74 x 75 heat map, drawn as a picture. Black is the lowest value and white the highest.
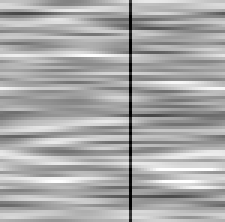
Slope: none. Grain: streaks across. Odd lines: column 44.
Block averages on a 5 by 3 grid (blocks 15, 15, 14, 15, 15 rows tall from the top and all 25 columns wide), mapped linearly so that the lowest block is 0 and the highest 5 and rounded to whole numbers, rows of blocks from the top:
3 2 2 | 3 2 3 | 2 2 0 | 3 2 5 | 4 2 3
